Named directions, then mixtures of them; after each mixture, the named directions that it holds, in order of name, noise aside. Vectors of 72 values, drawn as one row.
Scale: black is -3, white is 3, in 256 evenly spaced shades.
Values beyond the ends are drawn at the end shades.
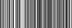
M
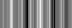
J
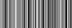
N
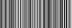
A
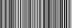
A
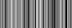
J, N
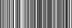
M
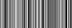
N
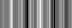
J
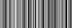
N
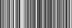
M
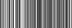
M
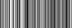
J, M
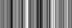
J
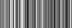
J, M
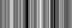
J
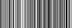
A, M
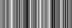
A, J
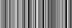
N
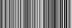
A, J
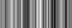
J, N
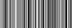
N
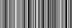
N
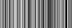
M, N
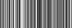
M
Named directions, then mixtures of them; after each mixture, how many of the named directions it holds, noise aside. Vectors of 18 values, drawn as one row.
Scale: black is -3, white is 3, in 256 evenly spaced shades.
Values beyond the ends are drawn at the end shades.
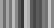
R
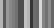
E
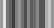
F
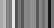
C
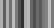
one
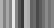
two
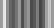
two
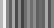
two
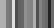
one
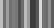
one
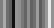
two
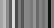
one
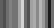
two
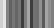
three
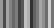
three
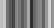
two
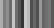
three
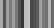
two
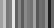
one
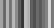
one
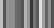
one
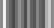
one
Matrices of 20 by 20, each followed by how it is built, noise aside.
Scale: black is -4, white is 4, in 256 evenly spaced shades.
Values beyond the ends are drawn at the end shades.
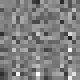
low rank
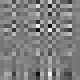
low rank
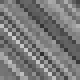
Toeplitz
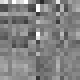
low rank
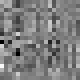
low rank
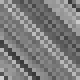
Toeplitz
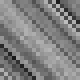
Toeplitz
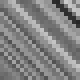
Toeplitz
